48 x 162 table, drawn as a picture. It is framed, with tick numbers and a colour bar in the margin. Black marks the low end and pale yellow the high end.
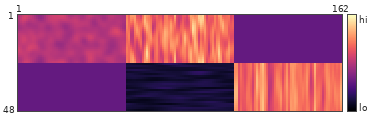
It is made of 2 by 3 panels. Panel 1,1: middling, blotchy, faint in contrast. Panel 1,2: high, streaked downward. Panel 1,3: low, flat. Panel 2,1: low, flat. Panel 2,2: very low, streaked across, faint in contrast. Panel 2,3: high, streaked downward.
